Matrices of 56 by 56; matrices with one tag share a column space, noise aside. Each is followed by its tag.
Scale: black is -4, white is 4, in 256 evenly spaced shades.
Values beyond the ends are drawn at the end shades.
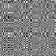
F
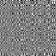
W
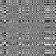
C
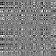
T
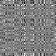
W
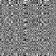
W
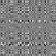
C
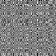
W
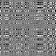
T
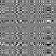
C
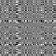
C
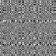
C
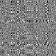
C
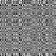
W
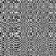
F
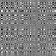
T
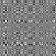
C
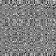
W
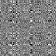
C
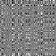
W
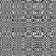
F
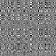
T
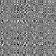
C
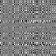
C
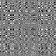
T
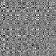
T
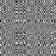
C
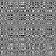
T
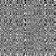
W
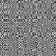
F
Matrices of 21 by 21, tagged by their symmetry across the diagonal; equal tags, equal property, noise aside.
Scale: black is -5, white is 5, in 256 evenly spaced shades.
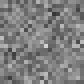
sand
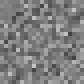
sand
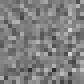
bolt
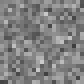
sand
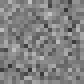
sand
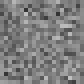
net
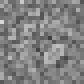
sand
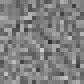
bolt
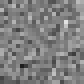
bolt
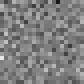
bolt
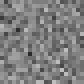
net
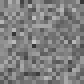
net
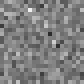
net
